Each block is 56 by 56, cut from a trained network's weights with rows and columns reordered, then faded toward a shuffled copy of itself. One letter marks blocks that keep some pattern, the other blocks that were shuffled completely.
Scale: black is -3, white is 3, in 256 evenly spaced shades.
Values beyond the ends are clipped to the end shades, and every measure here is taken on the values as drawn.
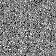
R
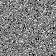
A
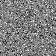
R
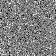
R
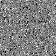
R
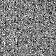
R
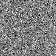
A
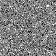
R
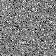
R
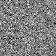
R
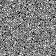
A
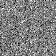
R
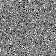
A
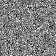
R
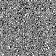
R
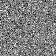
A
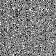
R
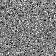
A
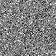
R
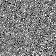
A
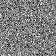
A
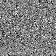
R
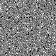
R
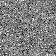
A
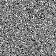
A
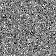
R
